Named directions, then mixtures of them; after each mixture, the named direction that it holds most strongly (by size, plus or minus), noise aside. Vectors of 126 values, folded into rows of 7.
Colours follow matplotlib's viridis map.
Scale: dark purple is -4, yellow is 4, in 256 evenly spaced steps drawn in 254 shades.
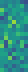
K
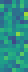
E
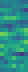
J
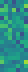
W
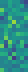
K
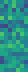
W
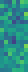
E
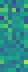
W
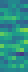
J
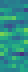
J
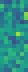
E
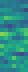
J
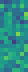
E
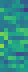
J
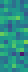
J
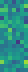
W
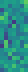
K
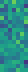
W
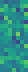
W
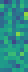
E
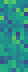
W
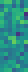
E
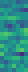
J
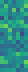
W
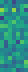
W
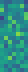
K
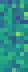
E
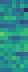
J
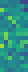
K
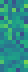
W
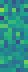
W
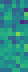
E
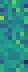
W
